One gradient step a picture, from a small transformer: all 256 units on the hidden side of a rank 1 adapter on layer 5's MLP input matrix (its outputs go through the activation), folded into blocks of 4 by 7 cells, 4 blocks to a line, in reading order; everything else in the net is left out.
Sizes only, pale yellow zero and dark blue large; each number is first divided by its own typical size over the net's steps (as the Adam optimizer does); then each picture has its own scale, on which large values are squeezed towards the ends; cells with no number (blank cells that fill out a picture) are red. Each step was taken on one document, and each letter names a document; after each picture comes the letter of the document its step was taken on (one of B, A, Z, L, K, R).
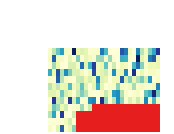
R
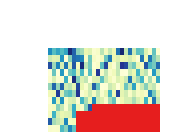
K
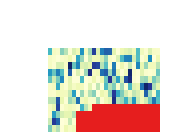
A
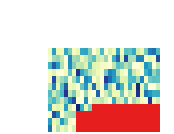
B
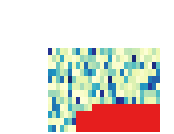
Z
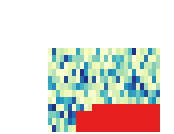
B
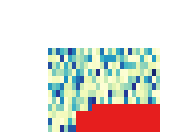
K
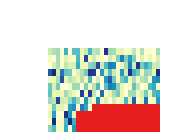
Z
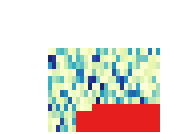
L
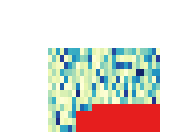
K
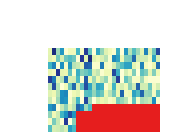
B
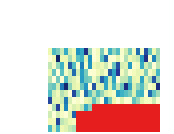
B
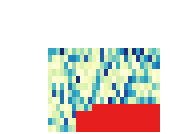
K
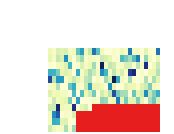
A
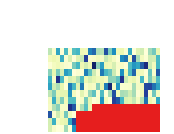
Z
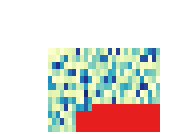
B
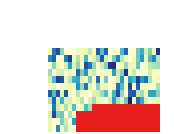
L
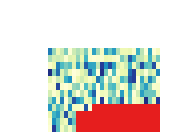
Z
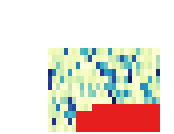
A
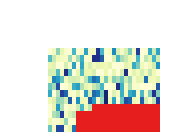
L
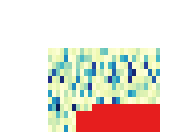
A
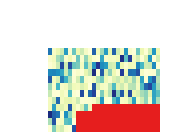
Z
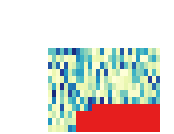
K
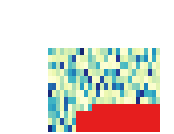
B
